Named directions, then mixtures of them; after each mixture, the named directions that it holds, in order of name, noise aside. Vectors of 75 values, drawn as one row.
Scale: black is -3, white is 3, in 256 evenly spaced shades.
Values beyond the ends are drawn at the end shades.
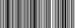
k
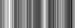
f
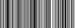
k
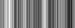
f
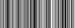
k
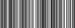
f, k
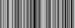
f, k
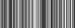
f, k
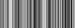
f, k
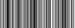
k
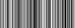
f, k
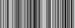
f, k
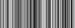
f, k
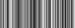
f, k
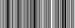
k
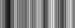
f, k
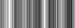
f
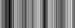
f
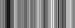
f, k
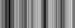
f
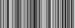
f, k
